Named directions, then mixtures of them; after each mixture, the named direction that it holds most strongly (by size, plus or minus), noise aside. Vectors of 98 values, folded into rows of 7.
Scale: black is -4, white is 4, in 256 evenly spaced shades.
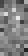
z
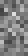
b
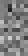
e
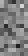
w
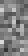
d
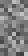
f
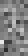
d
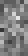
b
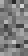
w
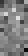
z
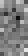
z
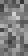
b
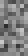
w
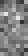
z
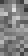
z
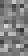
w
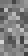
b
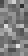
w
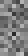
f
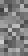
b
